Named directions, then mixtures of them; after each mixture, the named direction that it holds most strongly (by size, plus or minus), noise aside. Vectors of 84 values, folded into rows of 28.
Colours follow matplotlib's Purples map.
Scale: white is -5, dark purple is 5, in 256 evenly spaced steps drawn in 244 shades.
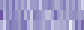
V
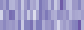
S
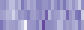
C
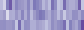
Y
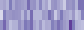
V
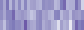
V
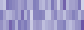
Y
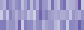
S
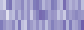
Y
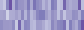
Y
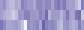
C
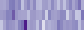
C
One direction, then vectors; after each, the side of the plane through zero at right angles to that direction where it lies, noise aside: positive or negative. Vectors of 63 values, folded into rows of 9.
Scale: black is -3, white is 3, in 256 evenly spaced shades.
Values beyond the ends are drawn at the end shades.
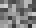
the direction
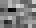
negative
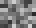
negative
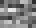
positive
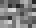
positive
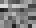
positive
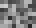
positive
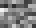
negative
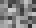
positive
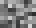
negative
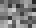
positive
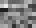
positive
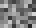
positive
